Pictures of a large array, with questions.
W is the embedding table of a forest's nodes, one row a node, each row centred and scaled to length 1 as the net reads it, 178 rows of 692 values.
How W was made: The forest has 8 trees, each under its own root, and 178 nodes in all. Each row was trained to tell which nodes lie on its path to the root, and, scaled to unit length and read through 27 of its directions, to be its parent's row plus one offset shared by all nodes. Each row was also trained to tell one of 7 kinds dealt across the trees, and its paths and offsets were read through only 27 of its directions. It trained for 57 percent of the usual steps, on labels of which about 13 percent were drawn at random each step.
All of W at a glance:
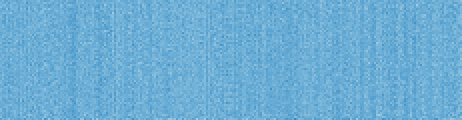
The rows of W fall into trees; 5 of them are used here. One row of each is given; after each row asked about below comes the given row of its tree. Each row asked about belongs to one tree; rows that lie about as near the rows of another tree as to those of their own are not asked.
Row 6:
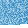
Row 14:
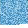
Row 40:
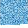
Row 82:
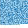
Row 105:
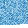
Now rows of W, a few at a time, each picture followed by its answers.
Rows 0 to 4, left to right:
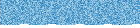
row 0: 40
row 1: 6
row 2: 105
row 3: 105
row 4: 82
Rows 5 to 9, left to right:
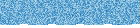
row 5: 14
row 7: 6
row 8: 105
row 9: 105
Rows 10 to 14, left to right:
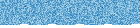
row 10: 82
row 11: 6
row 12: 14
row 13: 82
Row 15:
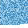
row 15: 40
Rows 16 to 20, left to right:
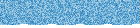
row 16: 82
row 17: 105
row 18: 6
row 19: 105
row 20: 40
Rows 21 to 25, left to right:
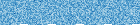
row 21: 14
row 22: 82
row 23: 40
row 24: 82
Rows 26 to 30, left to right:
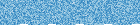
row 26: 40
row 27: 82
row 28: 40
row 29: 105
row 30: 14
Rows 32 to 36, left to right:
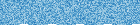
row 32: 82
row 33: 105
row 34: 6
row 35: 105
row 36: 40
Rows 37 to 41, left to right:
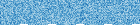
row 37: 40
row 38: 82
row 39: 6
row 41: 105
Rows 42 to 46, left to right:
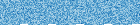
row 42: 40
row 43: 82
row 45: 6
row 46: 6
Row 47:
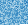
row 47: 14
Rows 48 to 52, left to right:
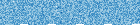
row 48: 40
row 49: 40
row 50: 105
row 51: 40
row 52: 14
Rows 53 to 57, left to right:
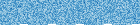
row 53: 14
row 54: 40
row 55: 105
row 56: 105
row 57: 82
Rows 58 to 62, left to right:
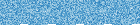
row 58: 82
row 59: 105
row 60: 105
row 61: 40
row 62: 14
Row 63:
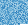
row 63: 82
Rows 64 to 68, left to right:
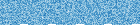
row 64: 82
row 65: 105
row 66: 105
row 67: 6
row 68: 105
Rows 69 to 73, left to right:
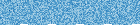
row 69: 40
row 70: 82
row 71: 14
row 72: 105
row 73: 40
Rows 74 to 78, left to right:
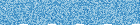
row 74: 14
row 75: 14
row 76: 40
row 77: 82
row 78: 105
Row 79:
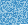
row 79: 14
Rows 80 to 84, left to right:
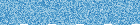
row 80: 82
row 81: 40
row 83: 40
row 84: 14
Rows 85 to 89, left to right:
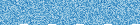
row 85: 40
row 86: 82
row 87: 6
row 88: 82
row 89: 40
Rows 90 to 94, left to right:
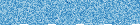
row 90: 14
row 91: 6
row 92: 40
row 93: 82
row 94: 40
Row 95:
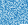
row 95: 14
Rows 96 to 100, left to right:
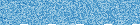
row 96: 82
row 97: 82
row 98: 82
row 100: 82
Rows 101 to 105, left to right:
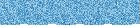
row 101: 6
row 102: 40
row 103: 82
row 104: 40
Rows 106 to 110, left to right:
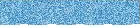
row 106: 40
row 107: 82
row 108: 6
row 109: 14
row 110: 40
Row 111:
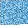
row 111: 6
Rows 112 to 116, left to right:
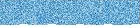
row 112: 82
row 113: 40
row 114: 82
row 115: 40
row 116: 14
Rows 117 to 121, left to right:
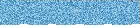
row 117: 40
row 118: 14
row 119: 40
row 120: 82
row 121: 40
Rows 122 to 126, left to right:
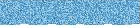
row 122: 82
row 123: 6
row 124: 82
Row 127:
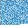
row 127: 40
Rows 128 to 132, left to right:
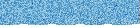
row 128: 105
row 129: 105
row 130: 14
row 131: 6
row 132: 82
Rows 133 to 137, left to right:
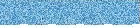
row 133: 40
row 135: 82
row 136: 82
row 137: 105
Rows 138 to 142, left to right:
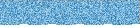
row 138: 14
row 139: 105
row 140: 82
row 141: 105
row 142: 6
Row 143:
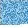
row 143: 40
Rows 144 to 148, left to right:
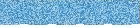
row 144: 82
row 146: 6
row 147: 105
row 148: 14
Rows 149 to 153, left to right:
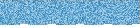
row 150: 14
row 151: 105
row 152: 105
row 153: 6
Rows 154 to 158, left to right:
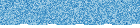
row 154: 6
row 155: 14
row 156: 14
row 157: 105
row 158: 40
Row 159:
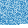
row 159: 14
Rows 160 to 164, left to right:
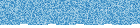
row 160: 40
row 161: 82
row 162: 105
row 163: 82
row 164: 14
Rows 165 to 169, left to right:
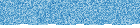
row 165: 82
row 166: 105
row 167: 82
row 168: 40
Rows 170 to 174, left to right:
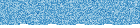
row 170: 82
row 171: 105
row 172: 14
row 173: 6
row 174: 14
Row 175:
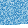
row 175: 82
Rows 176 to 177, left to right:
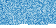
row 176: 82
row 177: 40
